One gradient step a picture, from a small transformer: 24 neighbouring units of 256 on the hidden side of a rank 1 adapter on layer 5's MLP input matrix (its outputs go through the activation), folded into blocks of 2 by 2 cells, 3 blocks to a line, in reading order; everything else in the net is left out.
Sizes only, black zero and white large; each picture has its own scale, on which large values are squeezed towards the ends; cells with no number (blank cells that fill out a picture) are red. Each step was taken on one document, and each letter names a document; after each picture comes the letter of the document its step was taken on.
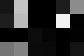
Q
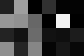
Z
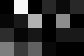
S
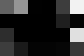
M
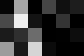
S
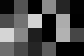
S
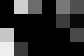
M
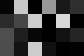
S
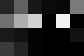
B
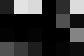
M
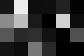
Z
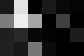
Z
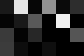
B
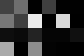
Z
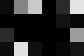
M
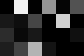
S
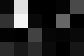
Q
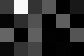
B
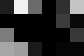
M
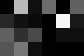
B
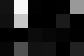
Q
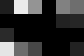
M
